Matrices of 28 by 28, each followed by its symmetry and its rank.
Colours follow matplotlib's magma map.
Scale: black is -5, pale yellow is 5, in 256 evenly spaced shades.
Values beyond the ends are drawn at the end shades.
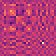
symmetric, rank three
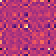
symmetric, rank three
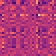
neither, rank three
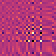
symmetric, rank two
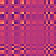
symmetric, rank one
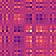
symmetric, rank two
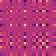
symmetric, rank two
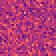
antisymmetric, full rank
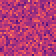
neither, full rank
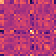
symmetric, rank three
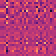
neither, rank three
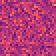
neither, full rank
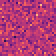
antisymmetric, full rank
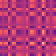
symmetric, rank one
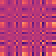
symmetric, rank one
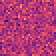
antisymmetric, full rank
